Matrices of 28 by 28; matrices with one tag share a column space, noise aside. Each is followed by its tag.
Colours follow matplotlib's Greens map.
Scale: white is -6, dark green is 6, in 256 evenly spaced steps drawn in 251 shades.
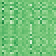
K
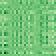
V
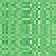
K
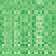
V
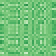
K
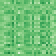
V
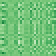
K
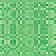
K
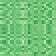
K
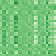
V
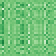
K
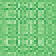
K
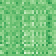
V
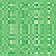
K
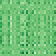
V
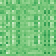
V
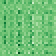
V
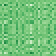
K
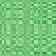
K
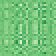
K
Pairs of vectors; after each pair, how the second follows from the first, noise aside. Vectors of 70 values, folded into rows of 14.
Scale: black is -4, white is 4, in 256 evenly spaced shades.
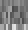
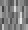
shuffled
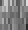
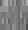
shrunk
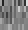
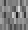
shuffled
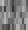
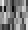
scaled up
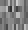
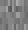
shrunk
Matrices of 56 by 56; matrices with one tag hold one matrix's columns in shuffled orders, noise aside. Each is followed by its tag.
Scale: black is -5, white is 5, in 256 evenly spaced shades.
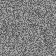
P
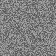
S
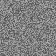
S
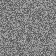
S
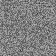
P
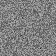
P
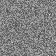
P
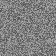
S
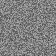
S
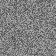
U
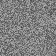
U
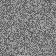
U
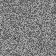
U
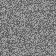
P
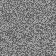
S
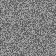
P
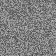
U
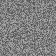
U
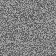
S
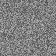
U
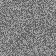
P
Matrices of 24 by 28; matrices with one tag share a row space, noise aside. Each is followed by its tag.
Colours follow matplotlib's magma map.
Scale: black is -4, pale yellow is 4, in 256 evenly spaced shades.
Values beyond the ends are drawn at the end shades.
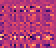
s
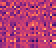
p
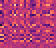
s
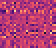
p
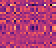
p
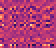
s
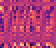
s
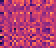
s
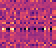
p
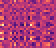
s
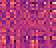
p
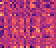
s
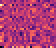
s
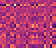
p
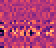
s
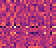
p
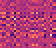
p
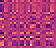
s
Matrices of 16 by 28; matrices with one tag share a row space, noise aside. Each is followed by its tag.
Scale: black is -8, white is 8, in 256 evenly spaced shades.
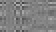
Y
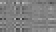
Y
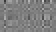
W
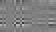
Y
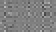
W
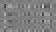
W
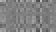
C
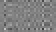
W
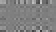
C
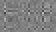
W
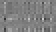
W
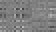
Y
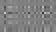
W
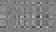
C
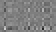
W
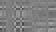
Y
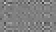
W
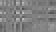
Y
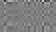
W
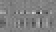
C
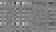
Y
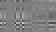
Y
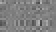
C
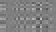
C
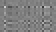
W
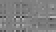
Y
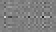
W
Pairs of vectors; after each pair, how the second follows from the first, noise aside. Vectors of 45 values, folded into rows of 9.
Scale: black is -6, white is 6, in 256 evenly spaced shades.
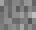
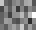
scaled up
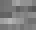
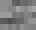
negated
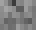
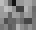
scaled up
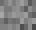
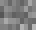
negated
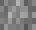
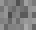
negated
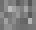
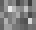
scaled up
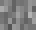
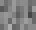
negated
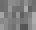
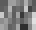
scaled up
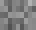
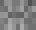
negated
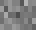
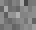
negated
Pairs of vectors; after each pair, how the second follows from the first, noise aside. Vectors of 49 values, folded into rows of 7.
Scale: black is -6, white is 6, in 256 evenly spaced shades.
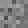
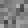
shuffled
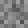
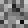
scaled up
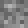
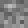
copied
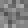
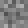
copied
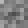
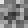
scaled up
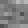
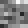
scaled up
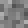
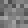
sign-scrambled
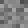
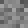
copied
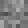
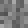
sign-scrambled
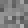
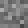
sign-scrambled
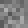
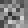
scaled up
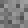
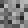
scaled up
